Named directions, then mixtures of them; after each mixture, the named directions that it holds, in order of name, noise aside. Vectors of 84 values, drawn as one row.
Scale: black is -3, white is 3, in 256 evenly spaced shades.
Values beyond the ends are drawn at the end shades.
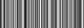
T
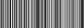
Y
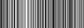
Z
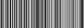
Y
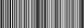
Y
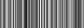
T, Z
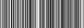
Y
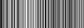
Z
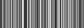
T, Y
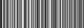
T, Y, Z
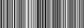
Y, Z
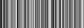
T, Z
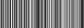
Y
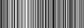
Z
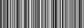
T, Y, Z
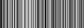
T, Y, Z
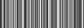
T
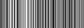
Z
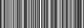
T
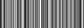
T
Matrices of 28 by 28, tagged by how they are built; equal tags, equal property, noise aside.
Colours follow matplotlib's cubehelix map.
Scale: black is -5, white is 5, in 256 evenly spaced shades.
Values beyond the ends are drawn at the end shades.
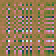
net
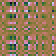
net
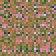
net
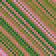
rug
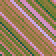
rug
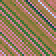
rug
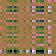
net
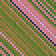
rug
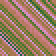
rug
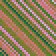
rug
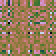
net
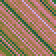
rug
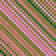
rug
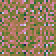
net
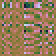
net
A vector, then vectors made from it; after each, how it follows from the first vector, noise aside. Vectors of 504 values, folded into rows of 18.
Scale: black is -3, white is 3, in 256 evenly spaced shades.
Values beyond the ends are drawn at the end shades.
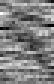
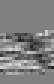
partly zeroed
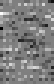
partly zeroed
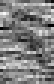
copied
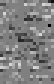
partly zeroed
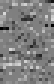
partly zeroed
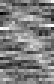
negated
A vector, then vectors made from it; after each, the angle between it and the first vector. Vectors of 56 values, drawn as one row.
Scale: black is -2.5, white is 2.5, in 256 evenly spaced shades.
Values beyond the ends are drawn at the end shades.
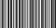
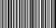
nearly parallel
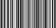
orthogonal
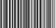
nearly opposite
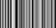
partly aligned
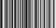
partly opposed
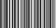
nearly opposite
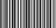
nearly opposite
